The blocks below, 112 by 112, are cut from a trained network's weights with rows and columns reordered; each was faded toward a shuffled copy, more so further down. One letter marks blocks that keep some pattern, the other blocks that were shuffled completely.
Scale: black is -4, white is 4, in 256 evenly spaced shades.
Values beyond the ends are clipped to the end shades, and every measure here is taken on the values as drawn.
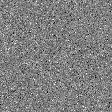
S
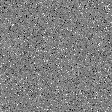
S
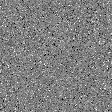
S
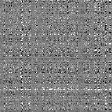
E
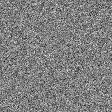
S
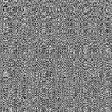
E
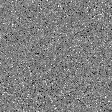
S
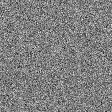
S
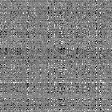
E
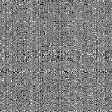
E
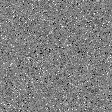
S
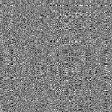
E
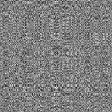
E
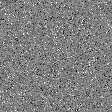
S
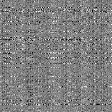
E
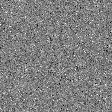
S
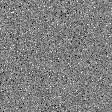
S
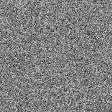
S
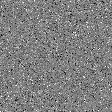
S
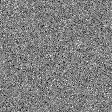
S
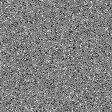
S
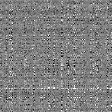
E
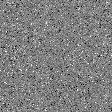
S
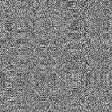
E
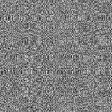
E
